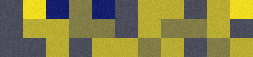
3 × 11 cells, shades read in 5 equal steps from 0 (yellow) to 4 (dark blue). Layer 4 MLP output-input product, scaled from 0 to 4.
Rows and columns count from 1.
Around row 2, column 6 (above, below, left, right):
3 1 2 1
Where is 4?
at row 1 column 3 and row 1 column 5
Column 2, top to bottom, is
0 1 3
